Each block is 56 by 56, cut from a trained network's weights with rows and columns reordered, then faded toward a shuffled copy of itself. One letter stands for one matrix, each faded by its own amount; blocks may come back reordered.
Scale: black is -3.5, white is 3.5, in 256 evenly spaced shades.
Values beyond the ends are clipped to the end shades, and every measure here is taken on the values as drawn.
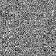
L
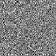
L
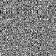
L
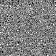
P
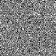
L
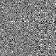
L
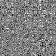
P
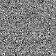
P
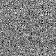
P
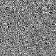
L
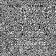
P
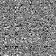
P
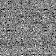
P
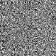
L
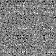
P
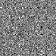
L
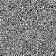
L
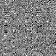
P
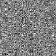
L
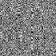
L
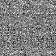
P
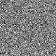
L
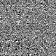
P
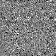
P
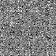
P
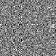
L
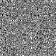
L
